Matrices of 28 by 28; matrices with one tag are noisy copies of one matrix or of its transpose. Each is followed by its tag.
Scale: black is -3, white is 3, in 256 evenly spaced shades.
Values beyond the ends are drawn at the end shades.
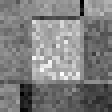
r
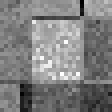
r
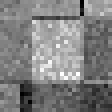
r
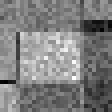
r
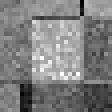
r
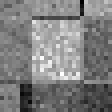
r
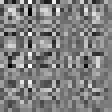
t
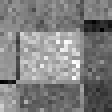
r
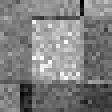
r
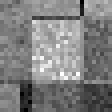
r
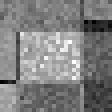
r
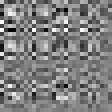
t
